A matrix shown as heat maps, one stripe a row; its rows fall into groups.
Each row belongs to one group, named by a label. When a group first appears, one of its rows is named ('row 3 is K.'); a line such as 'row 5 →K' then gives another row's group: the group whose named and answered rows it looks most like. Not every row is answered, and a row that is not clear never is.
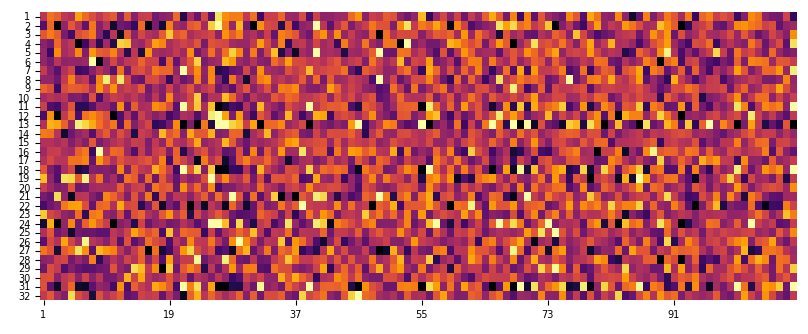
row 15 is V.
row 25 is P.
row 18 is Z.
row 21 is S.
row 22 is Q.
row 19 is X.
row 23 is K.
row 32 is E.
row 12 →X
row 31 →Z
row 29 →P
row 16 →E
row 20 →Z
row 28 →V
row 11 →Z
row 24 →X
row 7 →Z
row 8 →Q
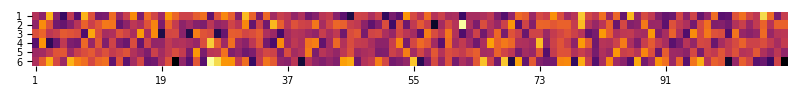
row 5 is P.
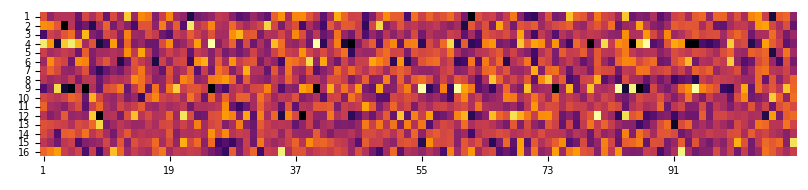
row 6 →S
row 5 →S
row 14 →X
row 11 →K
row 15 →Z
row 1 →S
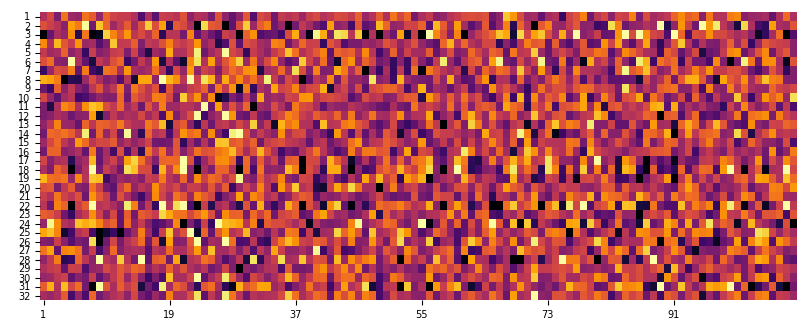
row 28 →E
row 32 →V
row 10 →Z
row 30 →V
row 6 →E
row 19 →K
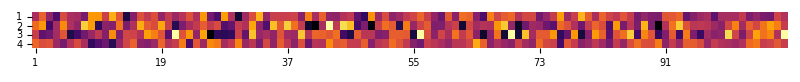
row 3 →Z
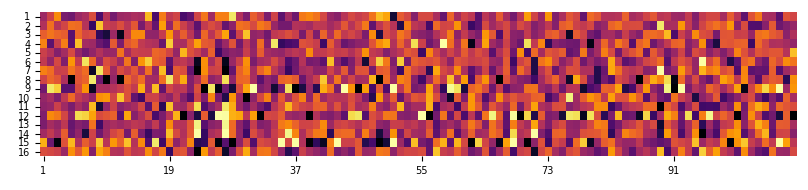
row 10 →Q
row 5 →Z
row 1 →S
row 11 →V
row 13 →V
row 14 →V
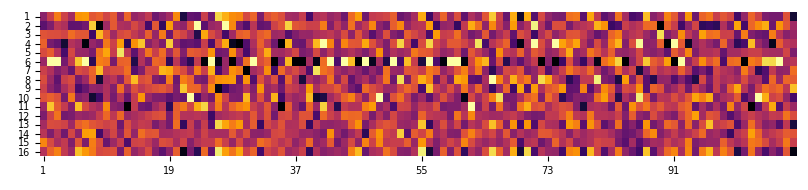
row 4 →K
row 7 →Q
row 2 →V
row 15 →K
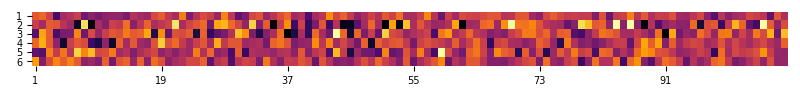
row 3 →P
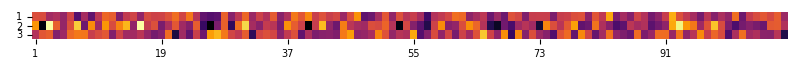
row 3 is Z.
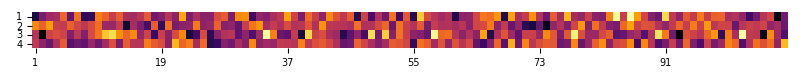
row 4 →Z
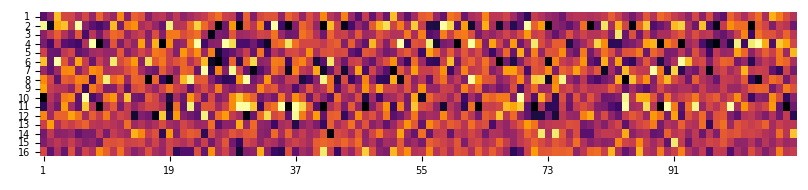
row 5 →Z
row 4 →V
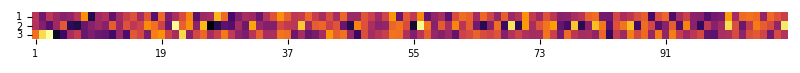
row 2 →Z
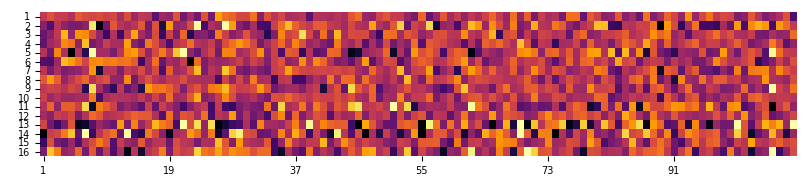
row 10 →V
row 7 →V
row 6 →Q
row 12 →P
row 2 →V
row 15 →X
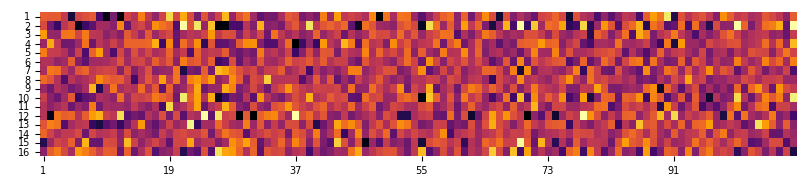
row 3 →X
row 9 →V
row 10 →Z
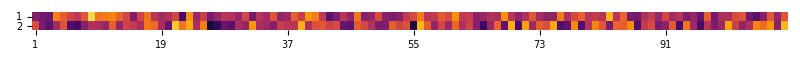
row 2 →Z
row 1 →Q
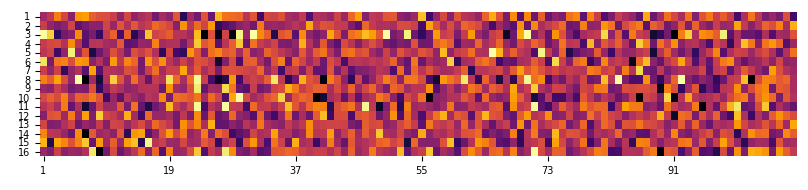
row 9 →V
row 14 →K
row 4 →E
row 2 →Z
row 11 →V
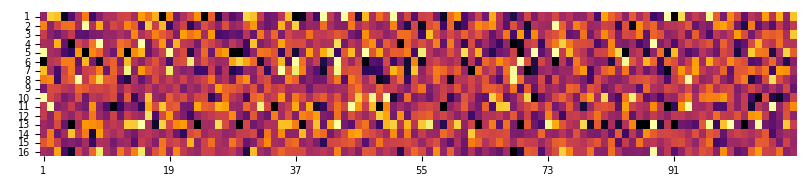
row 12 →S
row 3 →Z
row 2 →X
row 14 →E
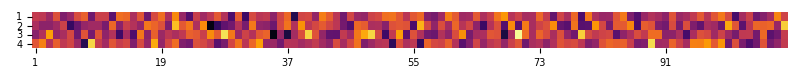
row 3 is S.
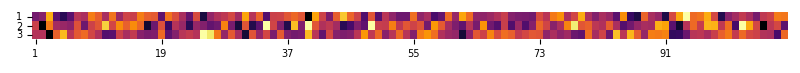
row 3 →X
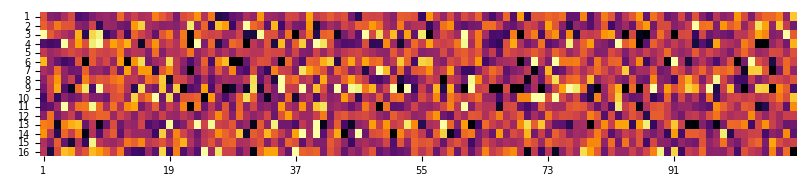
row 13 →X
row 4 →Q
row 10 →P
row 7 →S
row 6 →K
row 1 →Z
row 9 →E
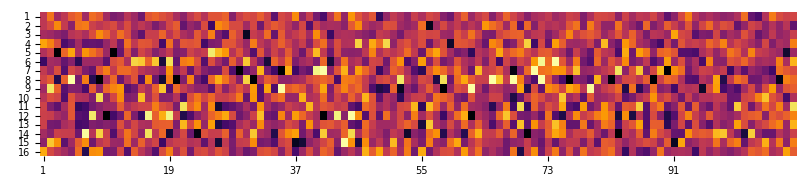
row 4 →P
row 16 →K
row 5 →X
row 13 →Z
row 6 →P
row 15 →P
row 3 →Q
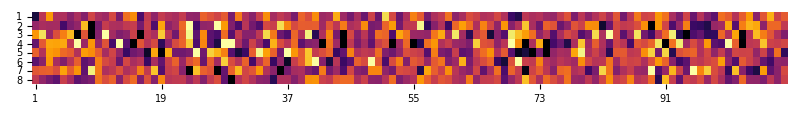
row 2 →V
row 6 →S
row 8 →K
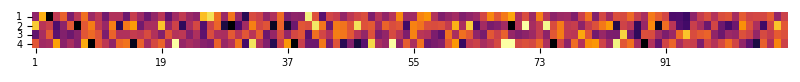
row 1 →X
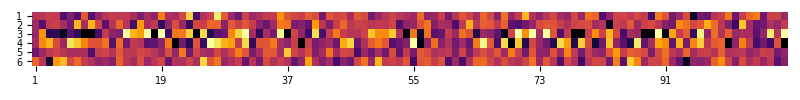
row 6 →X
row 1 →V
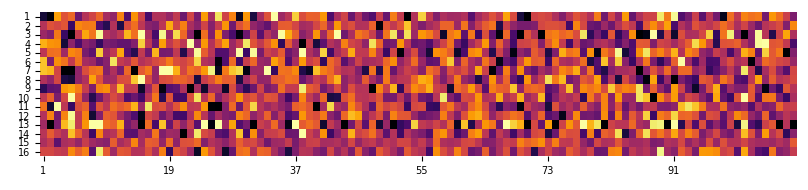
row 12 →E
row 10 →E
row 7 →Q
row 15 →P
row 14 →E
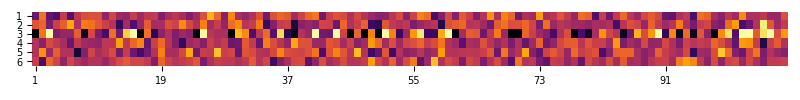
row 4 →S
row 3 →P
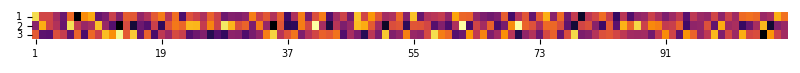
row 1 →K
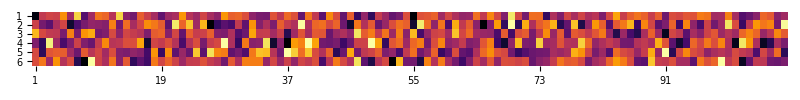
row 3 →K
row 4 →S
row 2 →Z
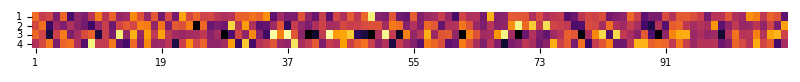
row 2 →P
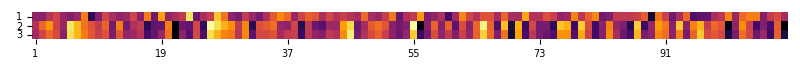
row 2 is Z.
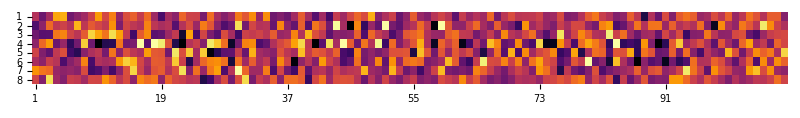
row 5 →Z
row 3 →Q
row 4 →S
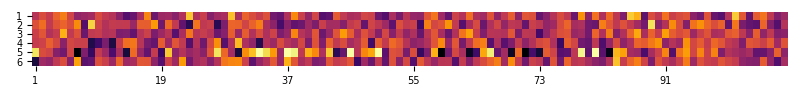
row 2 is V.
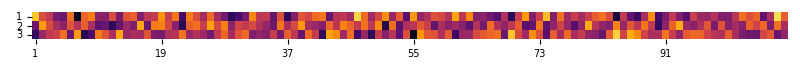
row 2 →S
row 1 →K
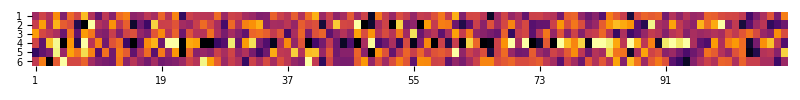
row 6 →X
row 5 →Q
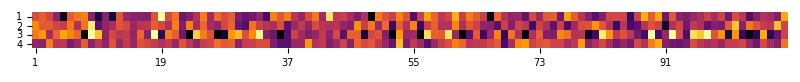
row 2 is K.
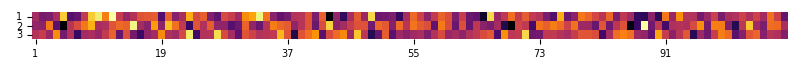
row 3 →V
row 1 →Q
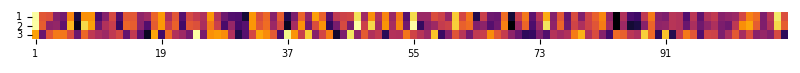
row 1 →K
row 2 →K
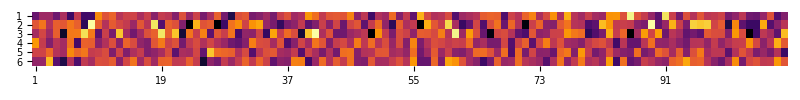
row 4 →K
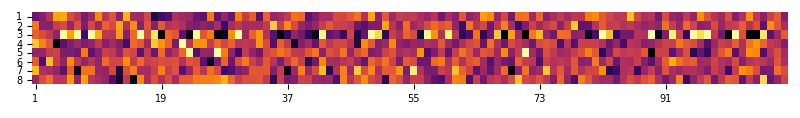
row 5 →V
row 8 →S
